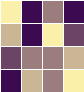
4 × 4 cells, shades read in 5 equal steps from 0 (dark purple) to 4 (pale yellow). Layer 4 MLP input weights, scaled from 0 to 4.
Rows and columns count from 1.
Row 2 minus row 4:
3 -3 2 -3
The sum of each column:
8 5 10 8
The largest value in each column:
4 3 4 4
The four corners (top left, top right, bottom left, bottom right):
4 0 0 4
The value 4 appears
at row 1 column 1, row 2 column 3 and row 4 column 4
